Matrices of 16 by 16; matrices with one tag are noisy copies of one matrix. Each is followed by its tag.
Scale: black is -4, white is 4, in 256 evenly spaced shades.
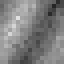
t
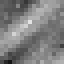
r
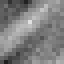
r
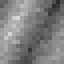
t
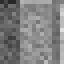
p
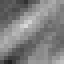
r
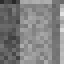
p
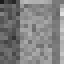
p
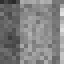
p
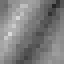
t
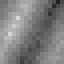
t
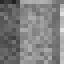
p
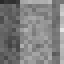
p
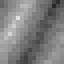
t
